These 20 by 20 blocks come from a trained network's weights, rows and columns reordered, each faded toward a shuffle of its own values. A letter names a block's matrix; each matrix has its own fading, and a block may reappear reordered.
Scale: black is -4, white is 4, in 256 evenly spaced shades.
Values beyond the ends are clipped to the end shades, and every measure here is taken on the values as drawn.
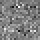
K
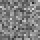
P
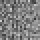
P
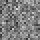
P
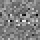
K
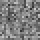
P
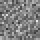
P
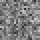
P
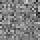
P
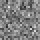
K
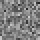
P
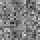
P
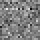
K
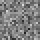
P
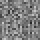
P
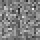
P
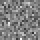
K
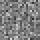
P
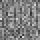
K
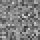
P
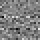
K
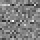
K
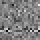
K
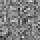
K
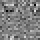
K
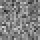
P
